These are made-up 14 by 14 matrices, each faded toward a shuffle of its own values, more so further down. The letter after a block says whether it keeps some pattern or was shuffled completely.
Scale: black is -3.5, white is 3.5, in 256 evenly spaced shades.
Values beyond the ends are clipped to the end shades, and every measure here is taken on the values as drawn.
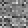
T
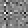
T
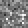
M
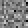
T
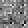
T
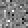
M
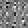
T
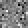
M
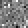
M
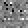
M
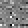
T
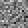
M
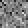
M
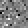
M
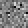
M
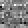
T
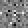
T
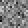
M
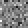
M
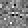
T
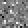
M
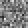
M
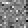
M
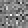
T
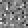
M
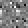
T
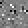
M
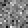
M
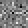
T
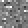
M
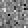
M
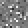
M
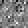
M
